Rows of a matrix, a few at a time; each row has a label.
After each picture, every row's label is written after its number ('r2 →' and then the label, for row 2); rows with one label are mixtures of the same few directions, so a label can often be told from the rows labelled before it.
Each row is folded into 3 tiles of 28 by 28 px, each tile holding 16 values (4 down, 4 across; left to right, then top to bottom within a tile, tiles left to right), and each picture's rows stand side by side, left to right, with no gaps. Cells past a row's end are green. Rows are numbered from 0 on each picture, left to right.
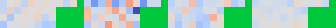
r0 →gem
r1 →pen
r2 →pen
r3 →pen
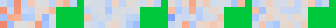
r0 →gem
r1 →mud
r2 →mud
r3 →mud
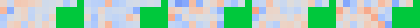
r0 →mud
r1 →pen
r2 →pen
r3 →mud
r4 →pen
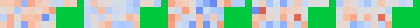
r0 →pen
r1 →pen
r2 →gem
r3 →mud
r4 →mud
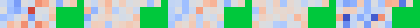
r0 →gem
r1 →mud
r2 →gem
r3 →mud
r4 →pen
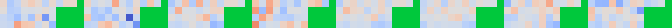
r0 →mud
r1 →mud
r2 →gem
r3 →gem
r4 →gem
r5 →gem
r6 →gem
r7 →pen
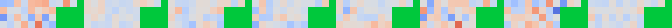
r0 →gem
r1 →gem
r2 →pen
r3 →gem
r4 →gem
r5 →gem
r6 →pen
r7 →pen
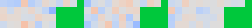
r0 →pen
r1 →gem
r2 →mud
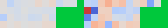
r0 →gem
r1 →mud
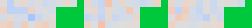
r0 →gem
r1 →mud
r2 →gem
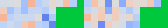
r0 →mud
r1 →mud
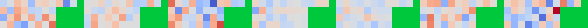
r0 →mud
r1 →pen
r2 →gem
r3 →mud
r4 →gem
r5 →pen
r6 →pen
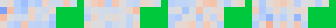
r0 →mud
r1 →pen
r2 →gem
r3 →mud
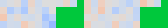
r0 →mud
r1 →gem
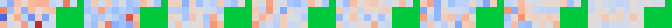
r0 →gem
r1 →pen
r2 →gem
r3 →gem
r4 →gem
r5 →gem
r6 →mud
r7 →mud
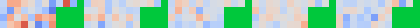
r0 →pen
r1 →mud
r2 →gem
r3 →mud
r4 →pen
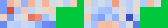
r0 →gem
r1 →mud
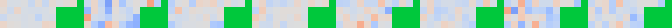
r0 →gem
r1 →mud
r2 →gem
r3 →mud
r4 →pen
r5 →mud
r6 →mud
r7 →mud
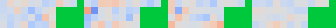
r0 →pen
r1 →mud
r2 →gem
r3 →pen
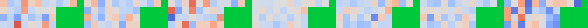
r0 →mud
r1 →gem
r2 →mud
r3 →pen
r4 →pen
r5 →pen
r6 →mud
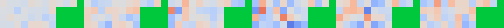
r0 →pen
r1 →pen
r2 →mud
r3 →gem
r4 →gem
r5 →gem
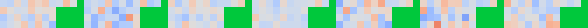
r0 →gem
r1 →pen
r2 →mud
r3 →mud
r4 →gem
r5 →mud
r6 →gem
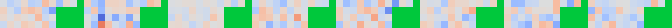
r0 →pen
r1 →mud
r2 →mud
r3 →mud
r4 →pen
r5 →pen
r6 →pen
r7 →mud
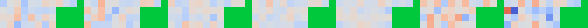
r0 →mud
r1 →gem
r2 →mud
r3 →gem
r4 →pen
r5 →pen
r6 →mud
